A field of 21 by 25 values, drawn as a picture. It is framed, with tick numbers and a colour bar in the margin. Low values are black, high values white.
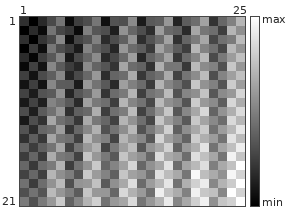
The field climbs toward the bottom right. The ninth with the lowest average is the top left. Stripes running up and down repeat 6 times from left to right. The ninth with the highest average is the bottom right.
